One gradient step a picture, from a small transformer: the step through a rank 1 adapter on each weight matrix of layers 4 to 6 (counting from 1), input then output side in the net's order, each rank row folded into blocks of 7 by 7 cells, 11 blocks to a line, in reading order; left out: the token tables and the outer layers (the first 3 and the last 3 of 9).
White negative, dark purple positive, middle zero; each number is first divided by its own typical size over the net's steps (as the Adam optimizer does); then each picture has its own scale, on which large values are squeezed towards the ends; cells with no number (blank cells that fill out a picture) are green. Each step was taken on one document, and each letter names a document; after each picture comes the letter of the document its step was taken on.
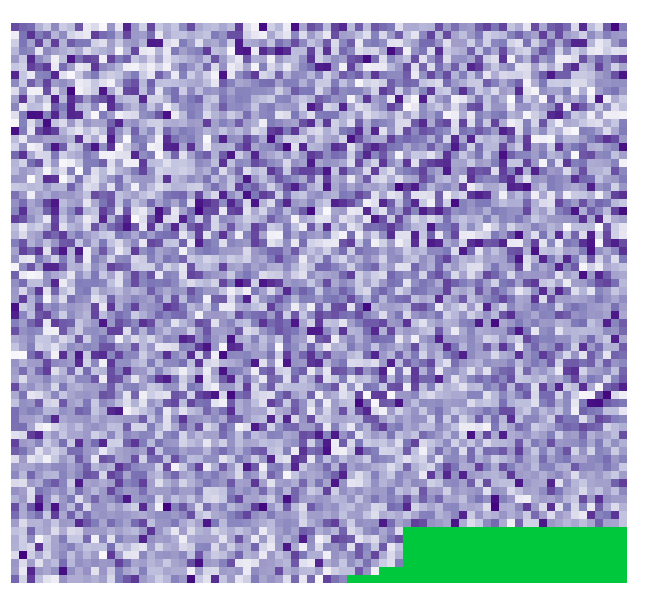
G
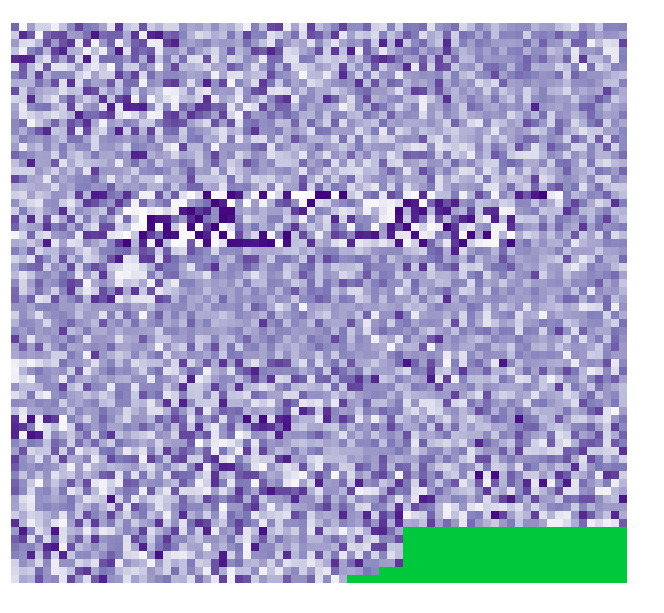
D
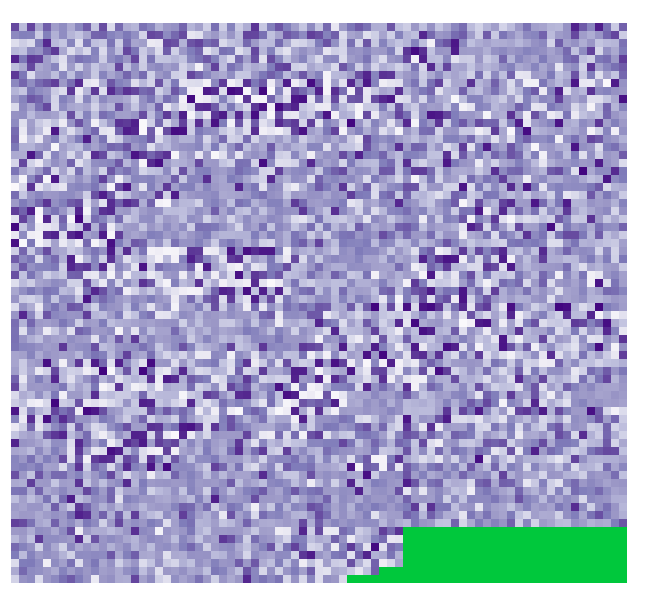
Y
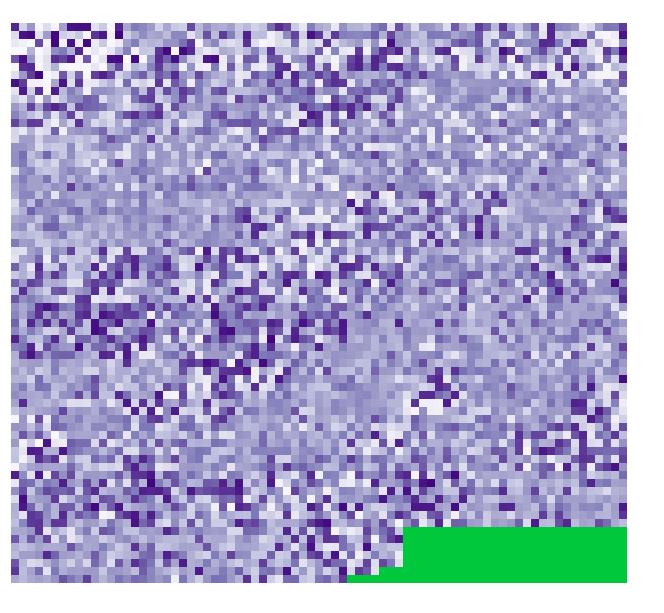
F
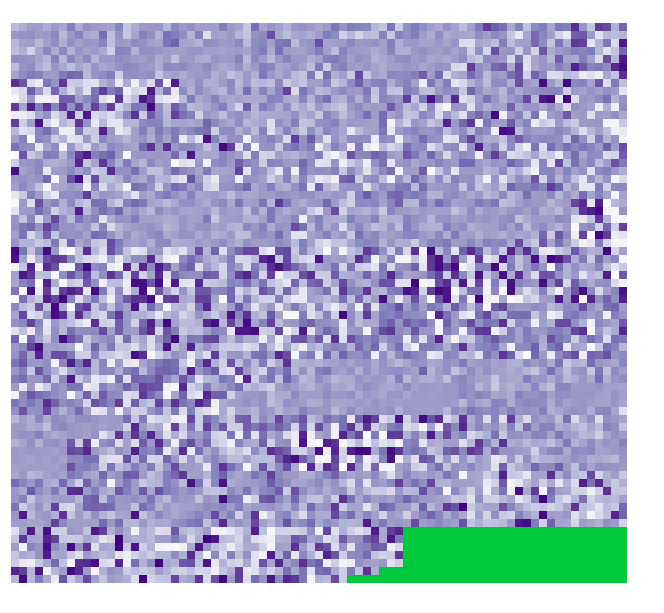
F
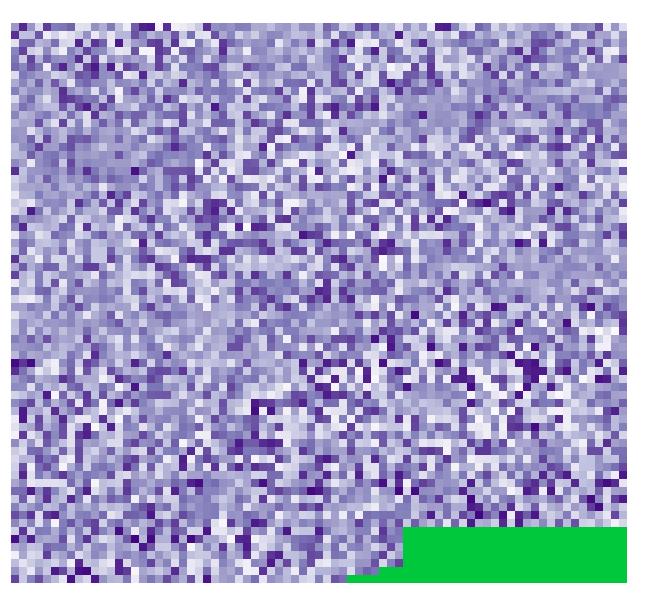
D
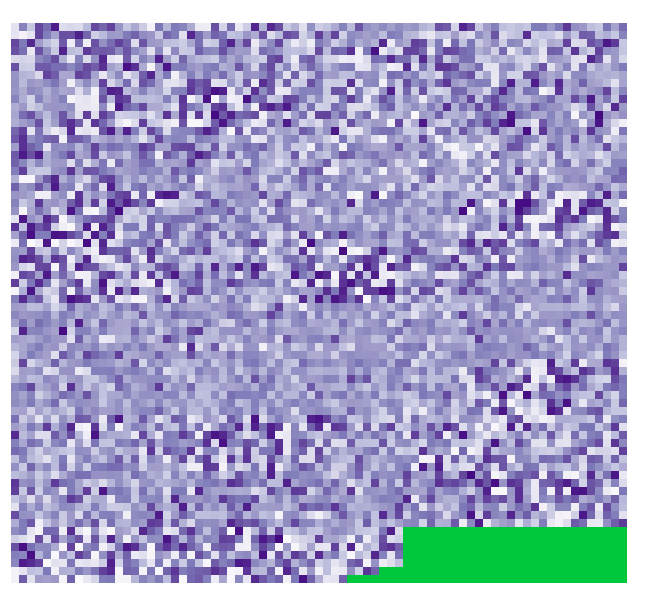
D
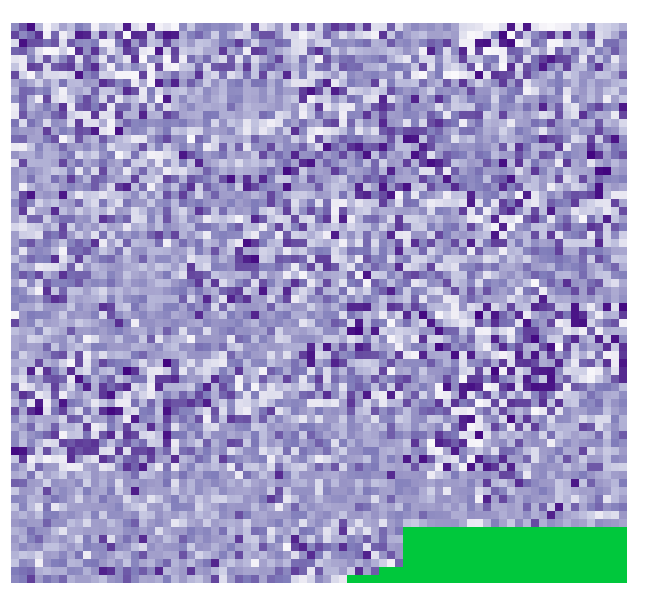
G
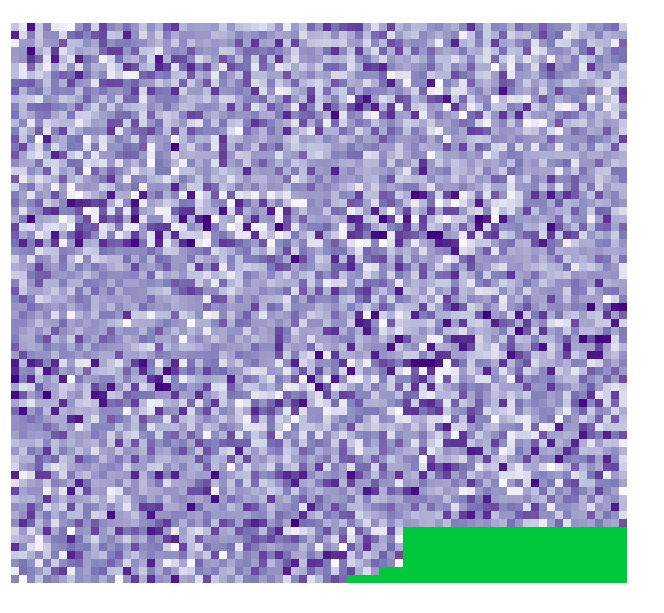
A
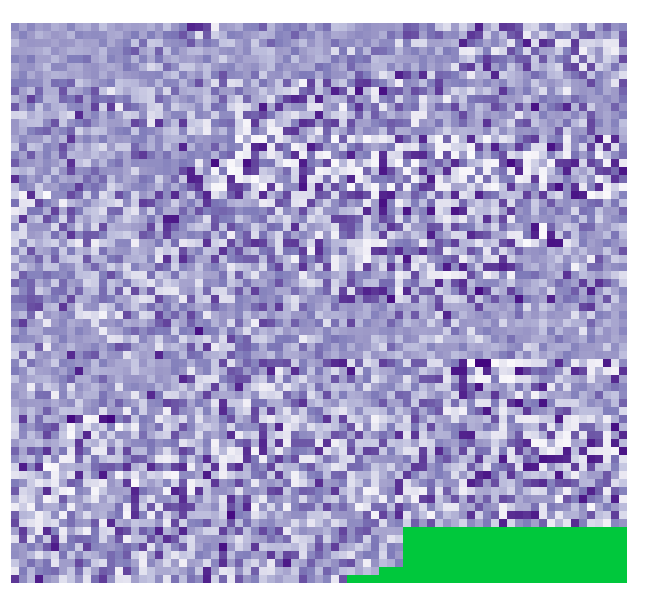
D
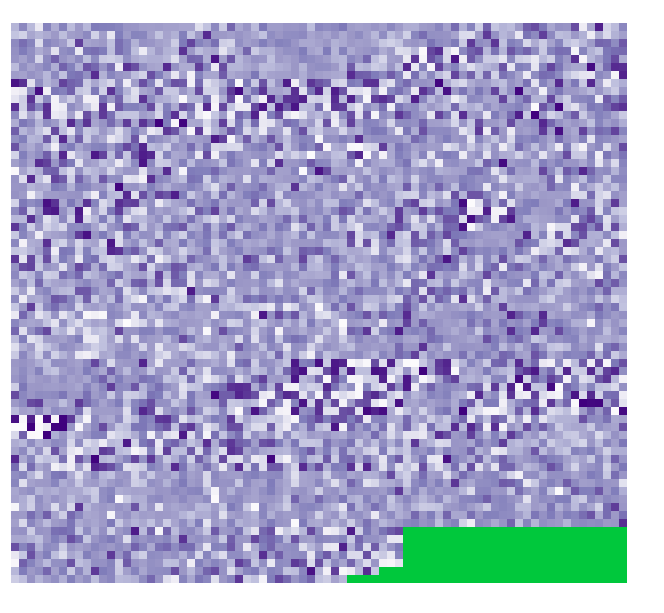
Y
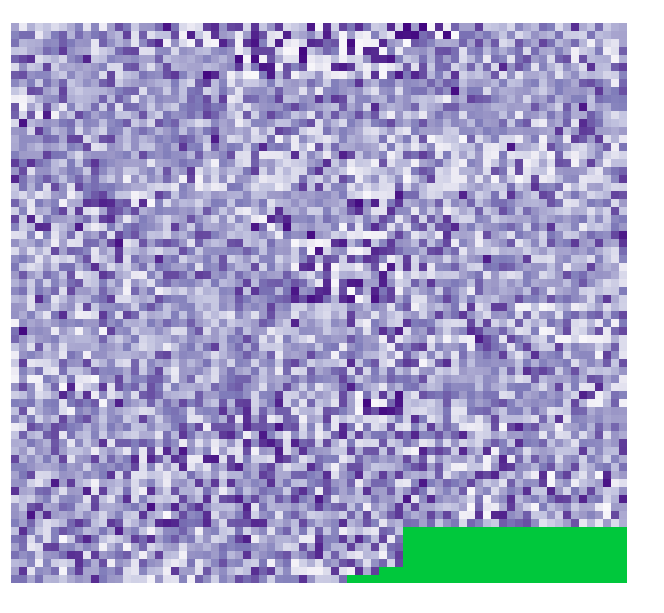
D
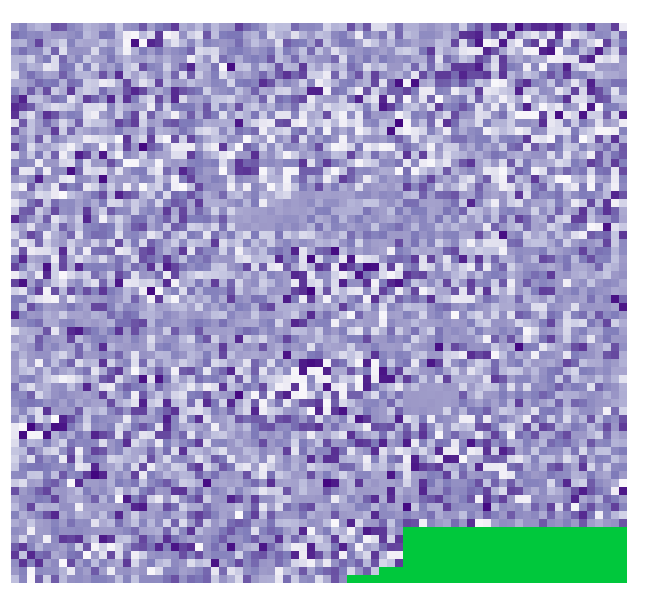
G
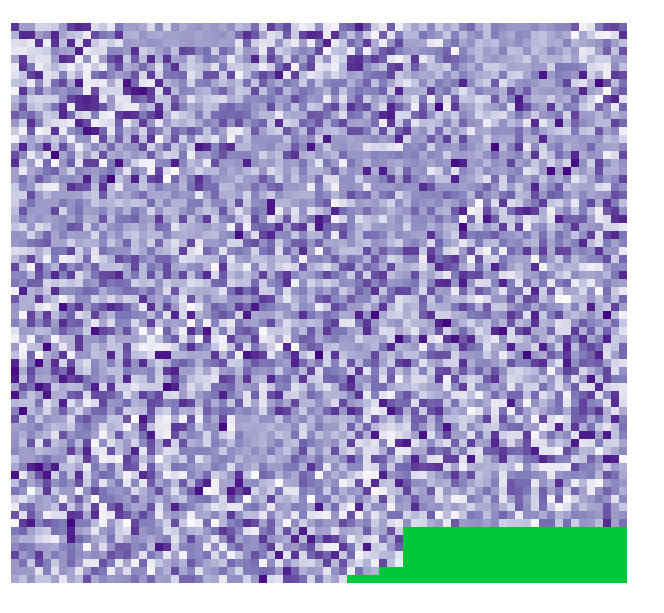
F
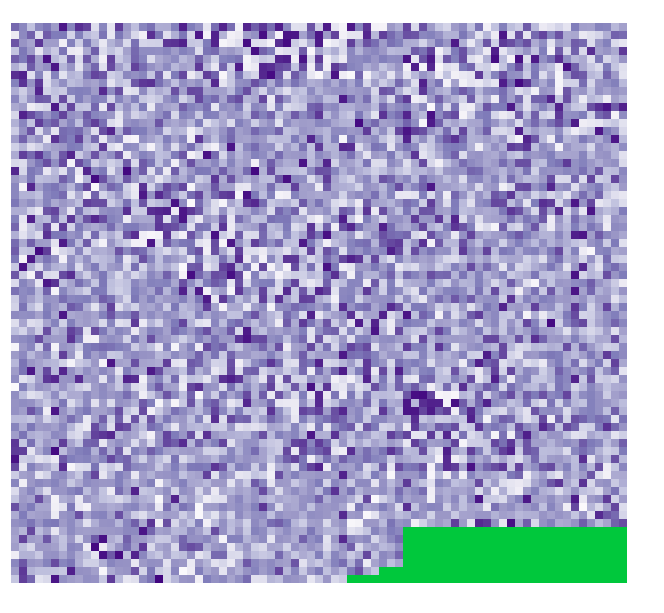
G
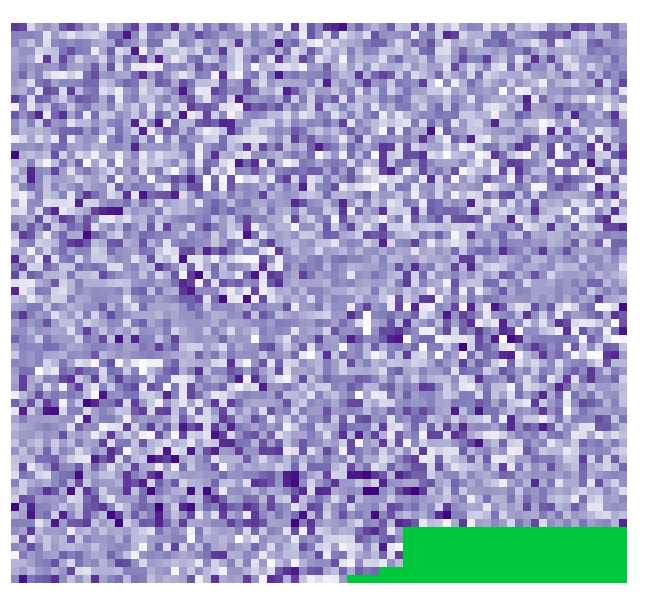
A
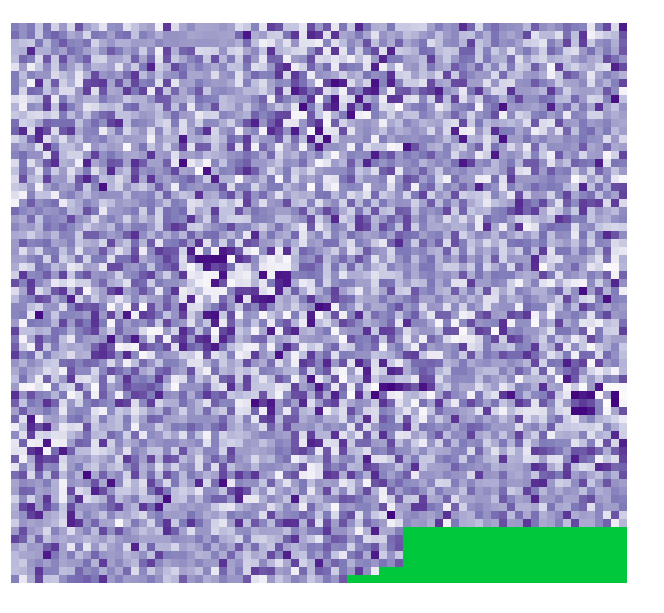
F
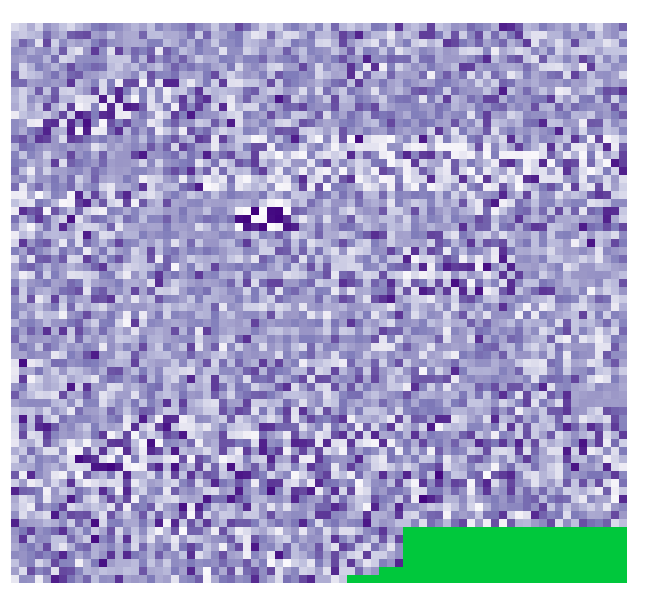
D
